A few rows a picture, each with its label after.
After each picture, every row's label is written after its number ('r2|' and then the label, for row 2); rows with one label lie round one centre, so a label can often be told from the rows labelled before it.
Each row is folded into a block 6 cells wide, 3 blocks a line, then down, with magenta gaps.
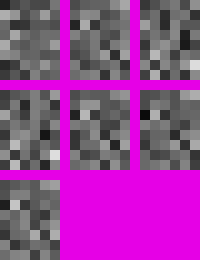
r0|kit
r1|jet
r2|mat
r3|mat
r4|jet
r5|jet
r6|jet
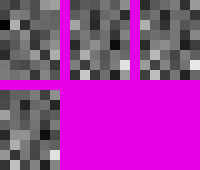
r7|jet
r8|mat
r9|mat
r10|mat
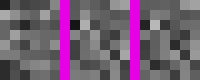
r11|kit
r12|jet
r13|jet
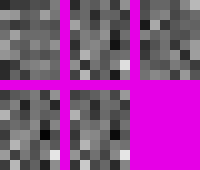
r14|kit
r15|mat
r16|jet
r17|mat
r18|mat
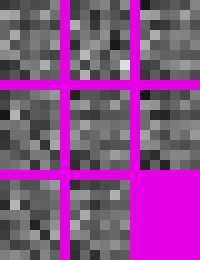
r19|kit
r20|mat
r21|kit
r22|jet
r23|kit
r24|kit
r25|jet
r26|kit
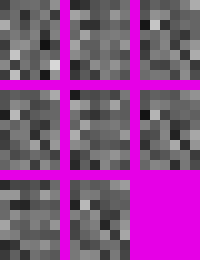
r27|mat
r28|kit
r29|jet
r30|jet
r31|kit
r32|jet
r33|kit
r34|jet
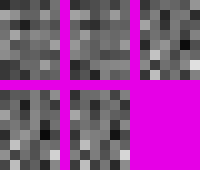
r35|kit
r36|kit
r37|mat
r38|mat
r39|mat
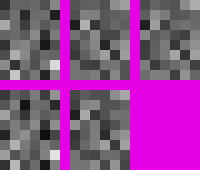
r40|mat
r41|jet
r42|jet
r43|mat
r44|jet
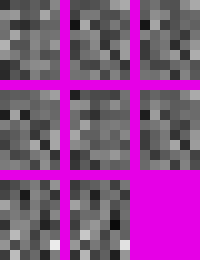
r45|kit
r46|jet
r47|jet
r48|jet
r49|kit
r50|jet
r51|mat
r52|mat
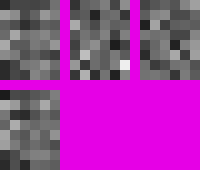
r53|kit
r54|mat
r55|jet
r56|kit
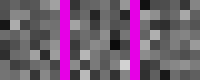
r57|jet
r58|mat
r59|kit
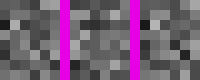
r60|jet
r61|kit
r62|jet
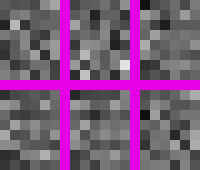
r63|jet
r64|mat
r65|kit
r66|kit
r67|kit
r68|jet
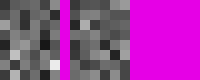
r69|mat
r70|jet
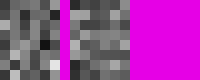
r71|mat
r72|kit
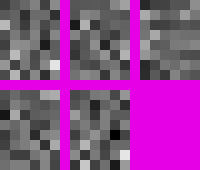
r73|mat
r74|jet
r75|kit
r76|jet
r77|mat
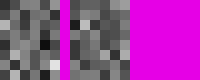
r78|mat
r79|jet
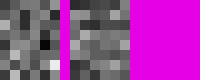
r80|mat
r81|kit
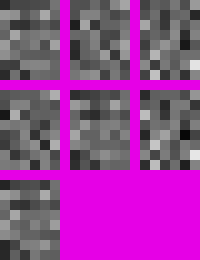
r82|kit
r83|jet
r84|mat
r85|jet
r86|kit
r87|mat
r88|kit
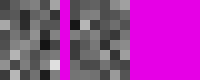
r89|mat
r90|jet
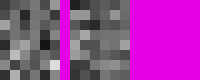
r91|mat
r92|kit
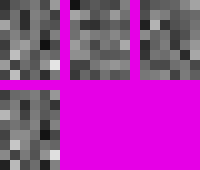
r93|mat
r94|kit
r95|jet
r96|mat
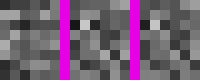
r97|kit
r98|jet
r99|jet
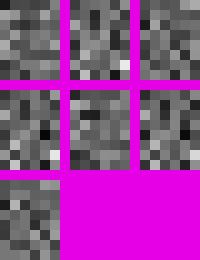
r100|kit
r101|mat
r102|jet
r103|mat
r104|kit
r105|mat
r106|jet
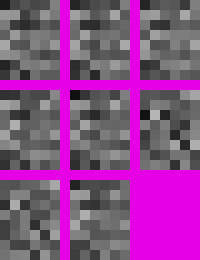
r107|kit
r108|kit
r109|kit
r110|kit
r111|kit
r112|jet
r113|jet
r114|kit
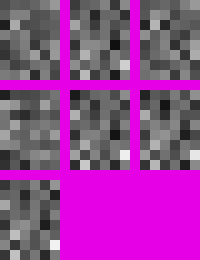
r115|jet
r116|mat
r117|jet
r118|kit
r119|mat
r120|mat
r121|mat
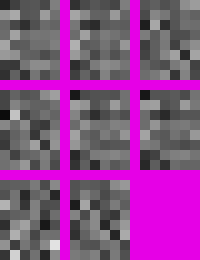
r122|kit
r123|kit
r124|jet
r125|jet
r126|kit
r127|kit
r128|mat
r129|jet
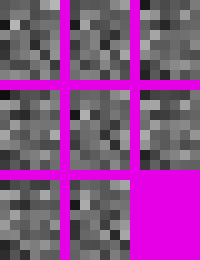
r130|jet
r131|jet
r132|kit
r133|kit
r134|jet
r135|kit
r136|kit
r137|jet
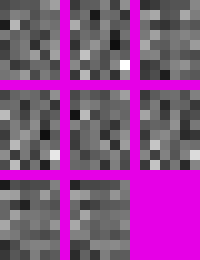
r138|jet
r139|mat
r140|kit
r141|mat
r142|jet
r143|mat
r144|kit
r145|kit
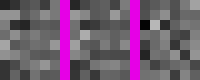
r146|kit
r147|kit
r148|jet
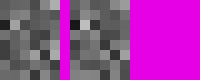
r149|jet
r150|jet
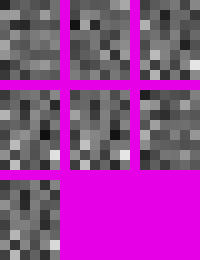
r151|kit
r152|jet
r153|mat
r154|mat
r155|mat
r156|kit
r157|mat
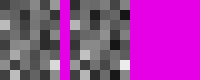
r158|mat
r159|mat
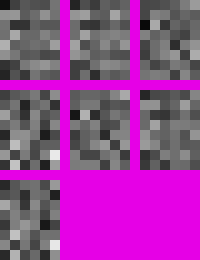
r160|kit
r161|kit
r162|jet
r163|mat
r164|jet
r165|kit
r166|mat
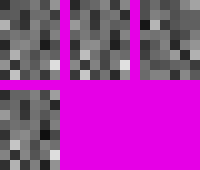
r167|mat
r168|mat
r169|jet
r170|mat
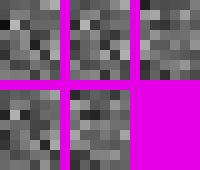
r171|jet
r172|jet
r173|kit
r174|jet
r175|kit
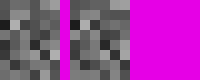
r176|jet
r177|jet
